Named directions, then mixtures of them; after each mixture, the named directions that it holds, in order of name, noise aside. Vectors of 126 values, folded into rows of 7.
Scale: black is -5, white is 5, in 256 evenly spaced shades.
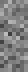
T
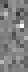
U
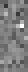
U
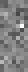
T, U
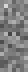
T, U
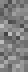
T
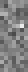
T, U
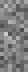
T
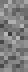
T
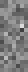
T, U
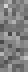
T, U
